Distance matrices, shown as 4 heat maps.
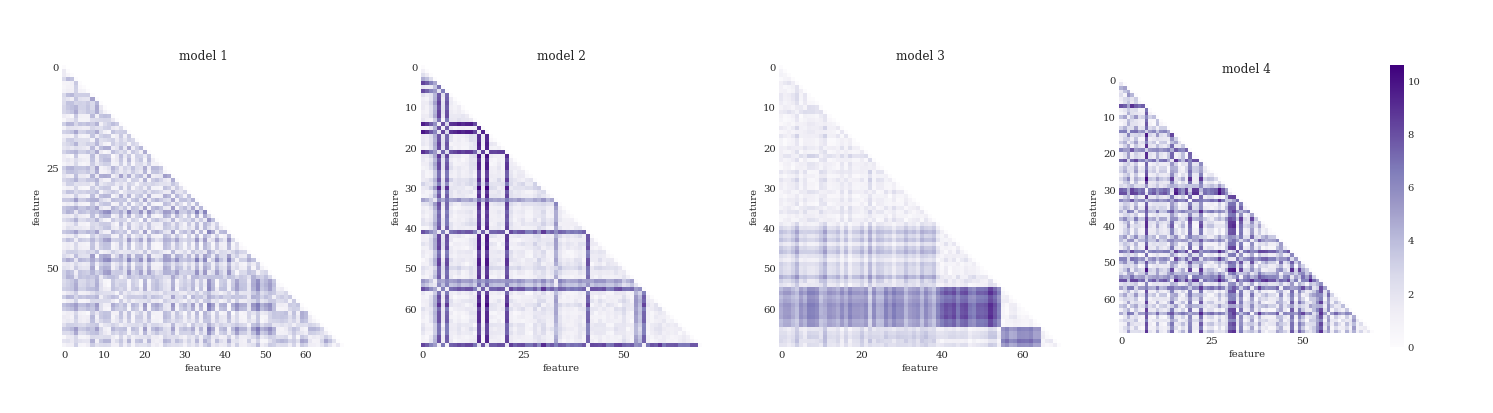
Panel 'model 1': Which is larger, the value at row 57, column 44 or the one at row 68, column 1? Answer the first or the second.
the first
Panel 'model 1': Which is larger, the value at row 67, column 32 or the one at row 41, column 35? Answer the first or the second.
the first
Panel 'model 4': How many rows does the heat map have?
70
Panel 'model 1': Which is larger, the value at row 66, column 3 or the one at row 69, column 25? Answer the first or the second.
the first
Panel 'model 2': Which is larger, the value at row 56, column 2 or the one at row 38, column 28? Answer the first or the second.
the second
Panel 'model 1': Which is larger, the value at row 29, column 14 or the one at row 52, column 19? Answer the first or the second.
the second
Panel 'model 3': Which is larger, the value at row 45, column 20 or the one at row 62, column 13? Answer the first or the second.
the second
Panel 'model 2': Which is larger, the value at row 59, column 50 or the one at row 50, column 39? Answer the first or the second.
the second
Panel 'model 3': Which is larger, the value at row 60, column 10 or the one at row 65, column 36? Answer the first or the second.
the first
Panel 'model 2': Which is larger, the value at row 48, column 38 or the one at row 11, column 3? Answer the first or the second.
the second
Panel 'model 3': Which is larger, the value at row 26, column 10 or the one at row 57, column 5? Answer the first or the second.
the second
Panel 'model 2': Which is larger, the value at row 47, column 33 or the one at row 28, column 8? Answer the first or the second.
the first
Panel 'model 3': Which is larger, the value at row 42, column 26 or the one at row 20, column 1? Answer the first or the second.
the first
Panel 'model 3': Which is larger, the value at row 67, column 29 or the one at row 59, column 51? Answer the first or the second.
the second
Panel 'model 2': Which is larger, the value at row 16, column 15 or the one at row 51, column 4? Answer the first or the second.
the first
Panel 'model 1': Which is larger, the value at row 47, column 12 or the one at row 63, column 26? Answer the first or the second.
the second
